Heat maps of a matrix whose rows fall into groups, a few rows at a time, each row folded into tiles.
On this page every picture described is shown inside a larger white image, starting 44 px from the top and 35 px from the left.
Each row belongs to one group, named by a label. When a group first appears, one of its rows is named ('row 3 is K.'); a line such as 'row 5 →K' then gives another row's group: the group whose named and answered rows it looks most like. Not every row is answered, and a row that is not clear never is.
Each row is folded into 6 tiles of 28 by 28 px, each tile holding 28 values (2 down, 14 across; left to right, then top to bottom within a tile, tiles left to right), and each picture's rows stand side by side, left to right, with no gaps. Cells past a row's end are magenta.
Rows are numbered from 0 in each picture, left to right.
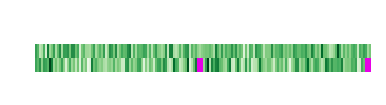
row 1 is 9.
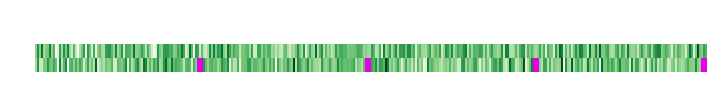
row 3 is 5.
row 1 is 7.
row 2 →9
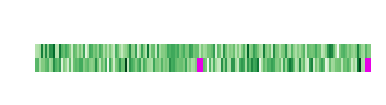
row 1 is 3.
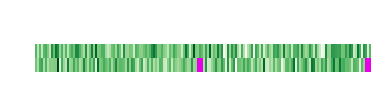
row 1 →7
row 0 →5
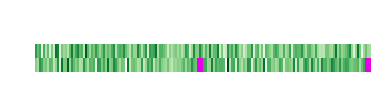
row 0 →5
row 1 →7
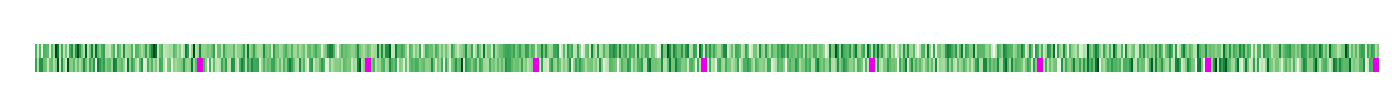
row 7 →9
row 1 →3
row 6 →3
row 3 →7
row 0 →5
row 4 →7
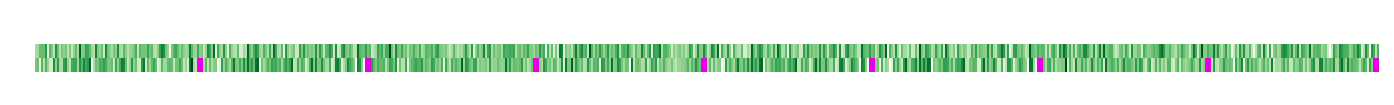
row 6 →5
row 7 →7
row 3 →5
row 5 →3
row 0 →3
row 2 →7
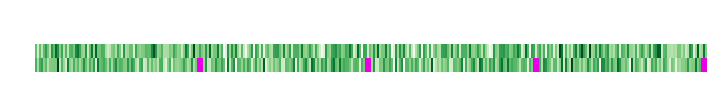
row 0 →5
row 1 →7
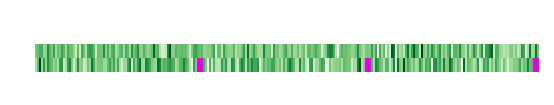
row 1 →3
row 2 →5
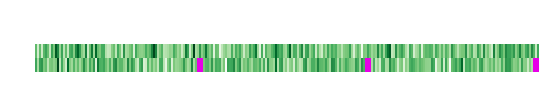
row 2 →7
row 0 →5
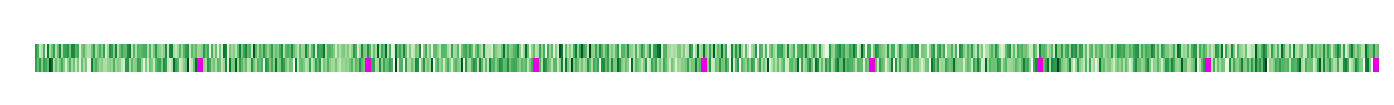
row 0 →9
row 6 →9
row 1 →5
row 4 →7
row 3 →5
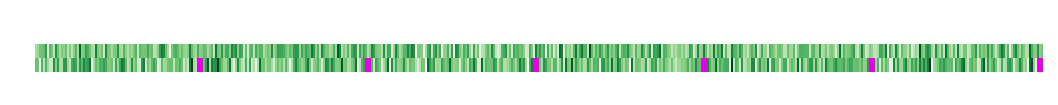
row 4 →7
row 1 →9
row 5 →3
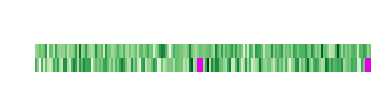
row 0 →3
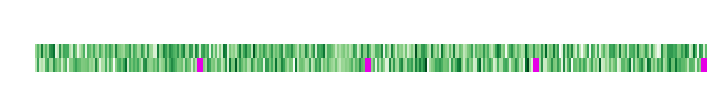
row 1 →5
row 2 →3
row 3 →7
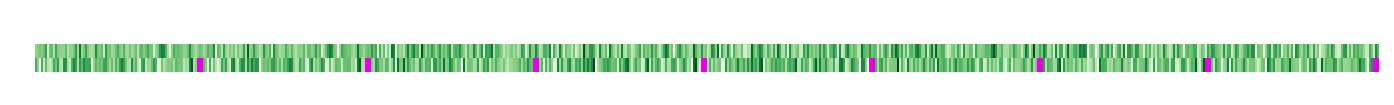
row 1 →3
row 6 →9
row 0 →3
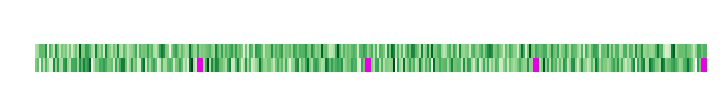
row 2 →5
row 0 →3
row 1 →9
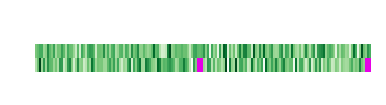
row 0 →9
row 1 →5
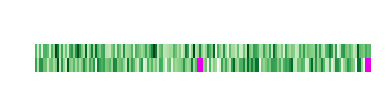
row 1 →3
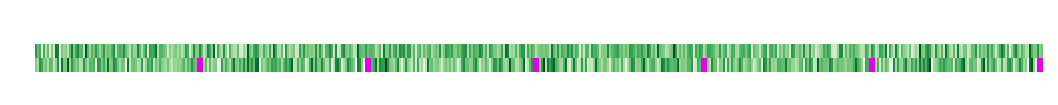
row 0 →5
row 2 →9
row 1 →3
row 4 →9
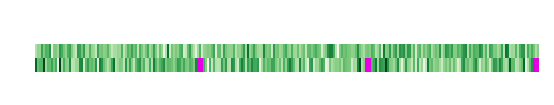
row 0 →7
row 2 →9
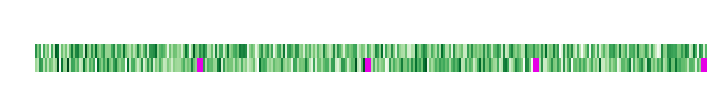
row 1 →9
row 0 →5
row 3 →7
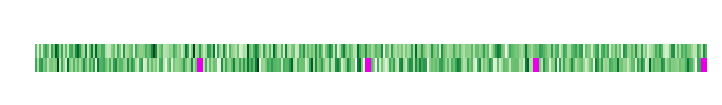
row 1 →3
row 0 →5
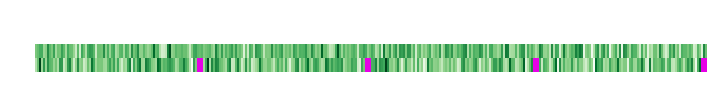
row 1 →9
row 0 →9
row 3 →9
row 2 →9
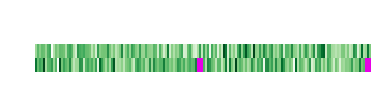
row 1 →5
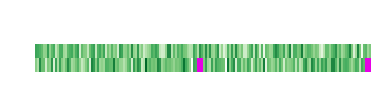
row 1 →7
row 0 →9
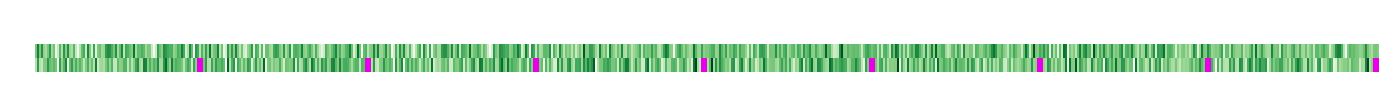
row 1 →7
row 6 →5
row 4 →9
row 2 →7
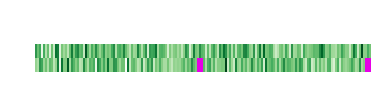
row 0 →5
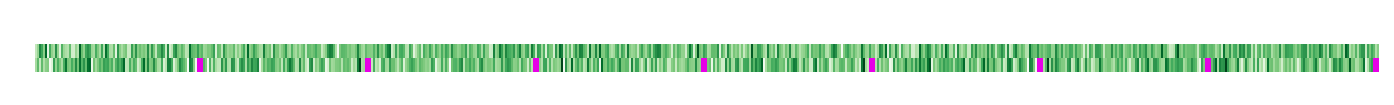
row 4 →3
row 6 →9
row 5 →3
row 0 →3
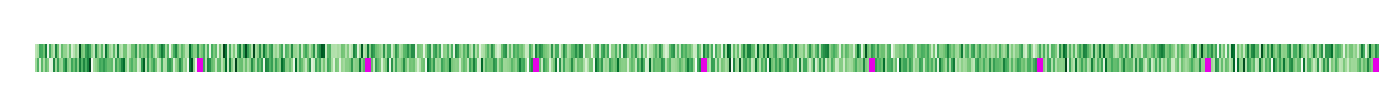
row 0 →3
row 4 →5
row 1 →5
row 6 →5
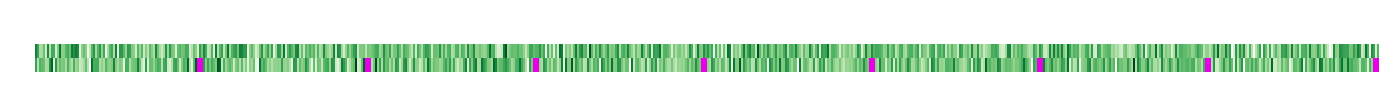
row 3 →5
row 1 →9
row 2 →9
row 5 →9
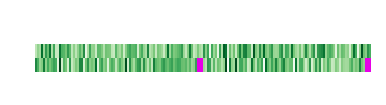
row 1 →5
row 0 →7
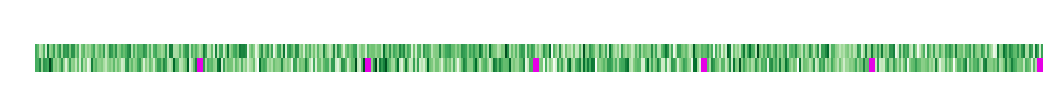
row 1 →9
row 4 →5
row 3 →3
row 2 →9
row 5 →7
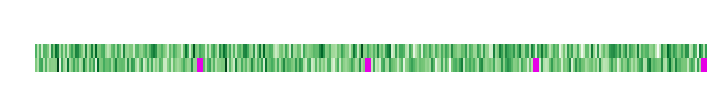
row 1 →5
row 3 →7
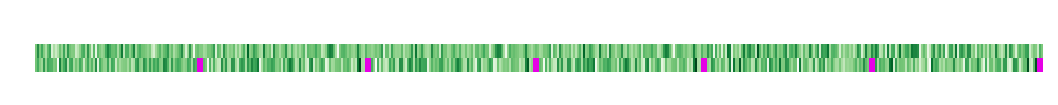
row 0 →7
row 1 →3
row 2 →3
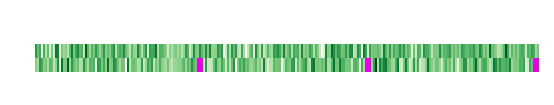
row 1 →7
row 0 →5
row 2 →9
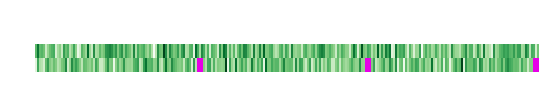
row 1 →5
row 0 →7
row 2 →7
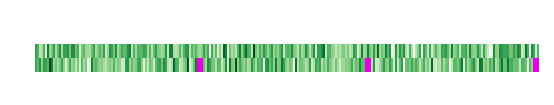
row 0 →9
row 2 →7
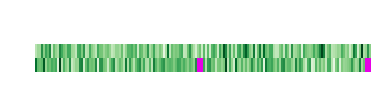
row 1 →5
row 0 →7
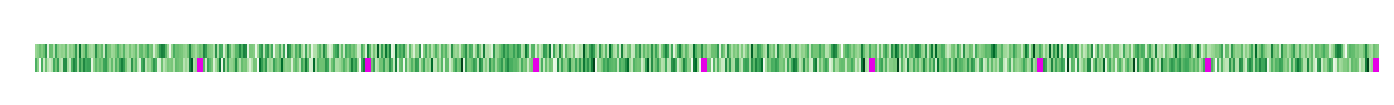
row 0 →3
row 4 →3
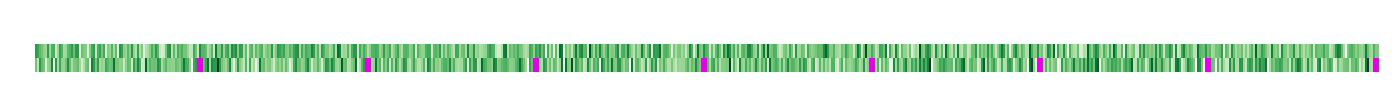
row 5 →3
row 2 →9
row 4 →5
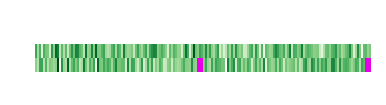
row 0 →5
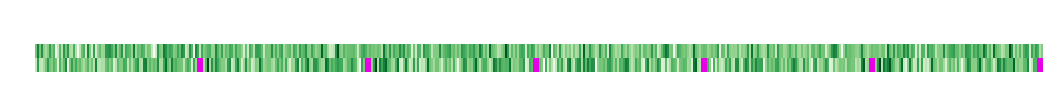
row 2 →9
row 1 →9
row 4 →3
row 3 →3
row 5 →9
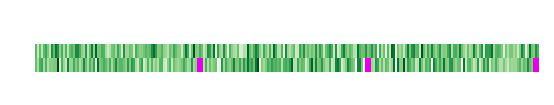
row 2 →5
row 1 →3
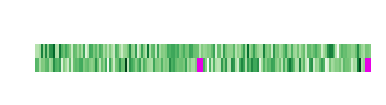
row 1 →3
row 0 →7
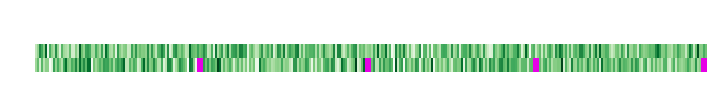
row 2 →7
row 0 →3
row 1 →9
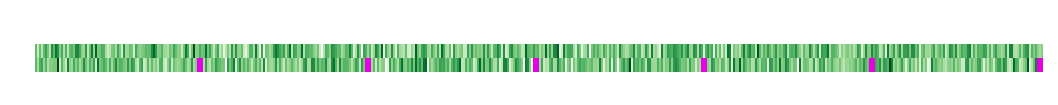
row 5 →9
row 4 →5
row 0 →5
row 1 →7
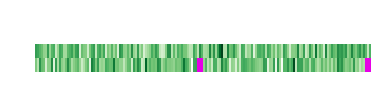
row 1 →7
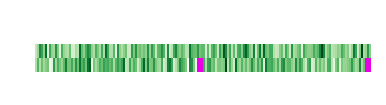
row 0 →3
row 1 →5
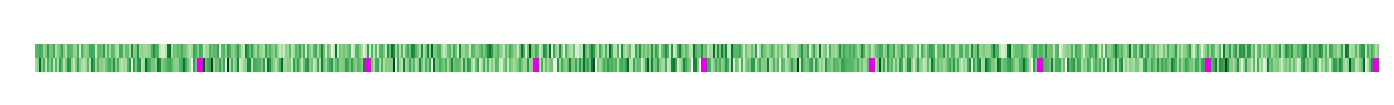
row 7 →9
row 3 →3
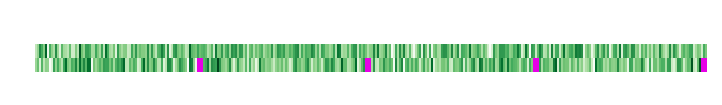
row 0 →3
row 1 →9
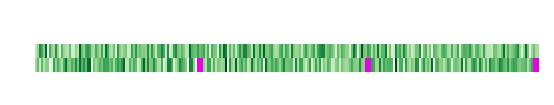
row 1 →5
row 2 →7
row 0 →3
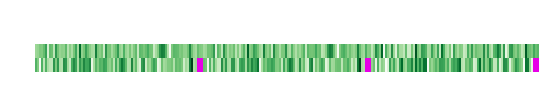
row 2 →3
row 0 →3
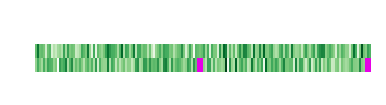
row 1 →5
